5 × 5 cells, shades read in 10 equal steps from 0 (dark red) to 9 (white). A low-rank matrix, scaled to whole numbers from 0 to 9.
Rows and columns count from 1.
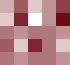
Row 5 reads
4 5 4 4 5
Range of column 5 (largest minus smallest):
7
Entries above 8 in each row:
0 1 0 0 0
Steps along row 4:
up down up up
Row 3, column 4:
4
